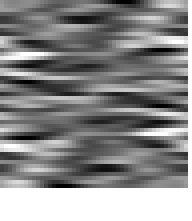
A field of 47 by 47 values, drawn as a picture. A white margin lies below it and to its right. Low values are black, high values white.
Streaks run across, left to right. There is no overall slope. It looks the same turned upside down.
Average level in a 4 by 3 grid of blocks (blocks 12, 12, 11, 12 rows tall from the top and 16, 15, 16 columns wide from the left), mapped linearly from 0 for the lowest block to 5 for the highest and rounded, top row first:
205 | 212 | 212 | 502
